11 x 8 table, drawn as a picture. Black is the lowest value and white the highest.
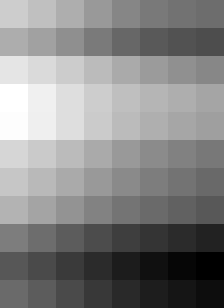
The bottom right is the ninth with the lowest average. No lone cell stands out from its neighbours. Streaks run across, left to right. The field climbs toward the top left.
